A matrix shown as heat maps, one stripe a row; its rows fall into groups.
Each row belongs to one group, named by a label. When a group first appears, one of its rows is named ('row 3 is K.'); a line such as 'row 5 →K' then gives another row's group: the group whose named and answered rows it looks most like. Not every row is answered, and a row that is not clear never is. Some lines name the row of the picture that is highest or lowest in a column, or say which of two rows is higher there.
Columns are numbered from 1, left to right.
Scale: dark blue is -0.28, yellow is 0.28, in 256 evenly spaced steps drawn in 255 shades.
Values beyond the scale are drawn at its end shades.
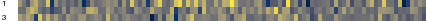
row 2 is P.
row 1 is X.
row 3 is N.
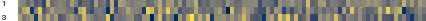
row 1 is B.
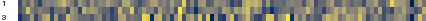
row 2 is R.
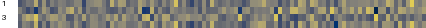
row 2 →B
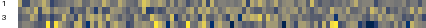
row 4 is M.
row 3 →P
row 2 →X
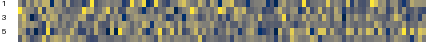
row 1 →X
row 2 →N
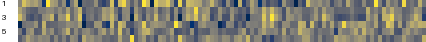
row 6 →R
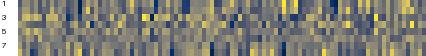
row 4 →M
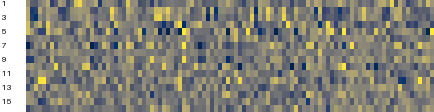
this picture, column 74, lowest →4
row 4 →N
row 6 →R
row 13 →X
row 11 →R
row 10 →M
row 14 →M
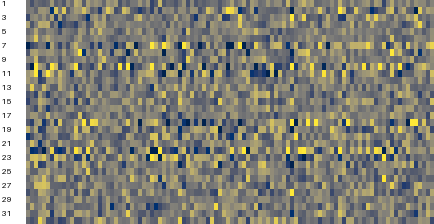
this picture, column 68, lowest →18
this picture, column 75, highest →11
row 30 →X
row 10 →X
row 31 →M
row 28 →R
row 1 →B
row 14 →P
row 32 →P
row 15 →R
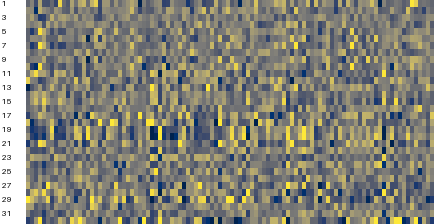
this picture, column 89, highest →24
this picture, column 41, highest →17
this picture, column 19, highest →18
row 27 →N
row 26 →M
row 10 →P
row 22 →B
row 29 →N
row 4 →N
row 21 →R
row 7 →P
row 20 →B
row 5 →P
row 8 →M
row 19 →B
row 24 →B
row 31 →B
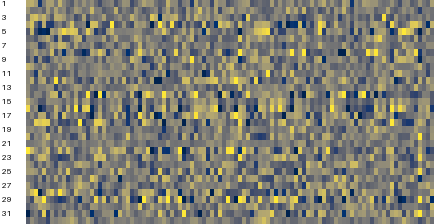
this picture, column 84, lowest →17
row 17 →X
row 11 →P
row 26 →N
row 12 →X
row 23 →P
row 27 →M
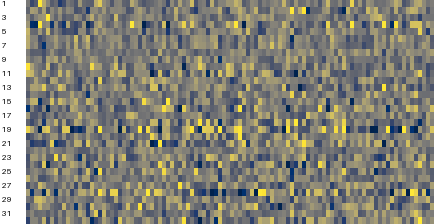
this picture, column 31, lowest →4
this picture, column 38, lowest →21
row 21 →B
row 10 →N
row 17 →M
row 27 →R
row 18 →N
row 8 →B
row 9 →N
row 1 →P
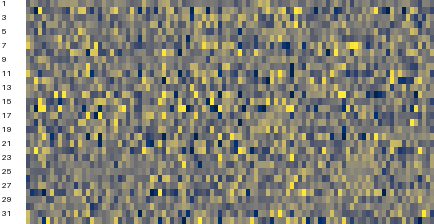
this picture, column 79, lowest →2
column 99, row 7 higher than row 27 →Yes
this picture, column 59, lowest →16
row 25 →B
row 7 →M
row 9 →P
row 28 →B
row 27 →R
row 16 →R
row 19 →P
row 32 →N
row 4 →N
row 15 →P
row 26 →N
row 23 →R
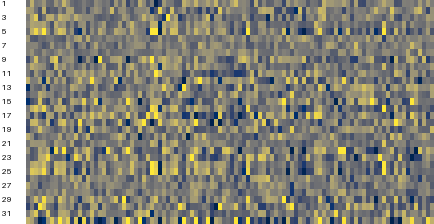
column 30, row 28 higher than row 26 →No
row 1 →X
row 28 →M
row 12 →N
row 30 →R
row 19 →R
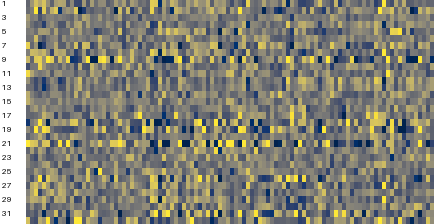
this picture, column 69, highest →21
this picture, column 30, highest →19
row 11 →N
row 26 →N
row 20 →X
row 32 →M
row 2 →X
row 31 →N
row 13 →B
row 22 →X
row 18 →X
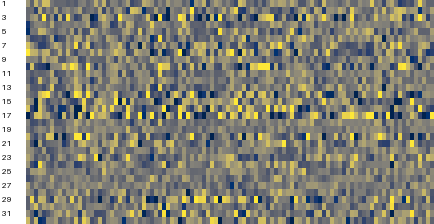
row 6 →B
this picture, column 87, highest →17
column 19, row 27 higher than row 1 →Yes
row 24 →P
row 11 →B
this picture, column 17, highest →17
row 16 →P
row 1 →P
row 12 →X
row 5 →R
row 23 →M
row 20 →M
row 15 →X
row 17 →R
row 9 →X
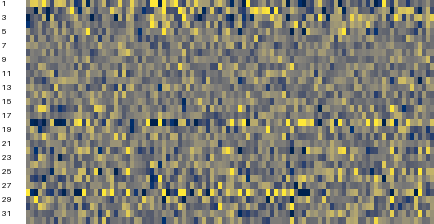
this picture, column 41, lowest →18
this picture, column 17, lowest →3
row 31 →M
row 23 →P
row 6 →X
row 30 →R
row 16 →P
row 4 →N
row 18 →B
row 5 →M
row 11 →B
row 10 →R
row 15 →N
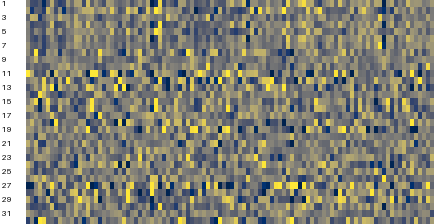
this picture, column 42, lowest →28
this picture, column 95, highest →15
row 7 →B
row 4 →B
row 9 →X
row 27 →N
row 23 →R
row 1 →B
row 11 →N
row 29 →M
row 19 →M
